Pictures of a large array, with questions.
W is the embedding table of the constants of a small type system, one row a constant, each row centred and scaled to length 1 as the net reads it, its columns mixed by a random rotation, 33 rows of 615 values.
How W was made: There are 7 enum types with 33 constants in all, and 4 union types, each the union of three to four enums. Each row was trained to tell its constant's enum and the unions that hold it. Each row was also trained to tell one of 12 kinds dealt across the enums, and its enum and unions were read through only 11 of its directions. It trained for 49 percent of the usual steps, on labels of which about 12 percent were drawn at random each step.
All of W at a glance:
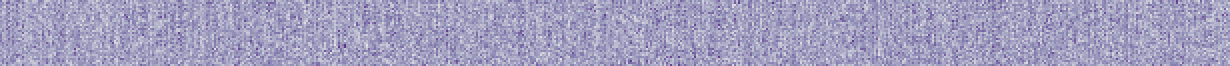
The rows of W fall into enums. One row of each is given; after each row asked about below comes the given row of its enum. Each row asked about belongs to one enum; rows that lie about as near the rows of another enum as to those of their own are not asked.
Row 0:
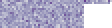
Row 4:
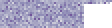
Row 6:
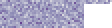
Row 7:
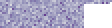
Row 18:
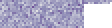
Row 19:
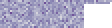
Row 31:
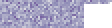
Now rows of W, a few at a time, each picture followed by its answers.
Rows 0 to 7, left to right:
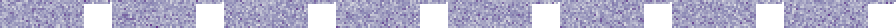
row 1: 0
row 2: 31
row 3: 0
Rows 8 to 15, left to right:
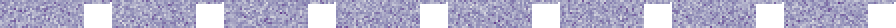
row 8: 4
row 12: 7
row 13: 19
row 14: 7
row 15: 4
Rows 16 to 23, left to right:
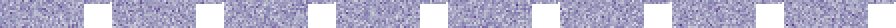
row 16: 19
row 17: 4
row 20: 18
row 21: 31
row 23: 4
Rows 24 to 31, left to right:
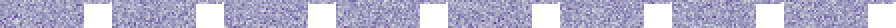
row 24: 6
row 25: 7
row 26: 6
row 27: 6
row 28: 7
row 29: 31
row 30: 31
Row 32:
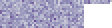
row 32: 0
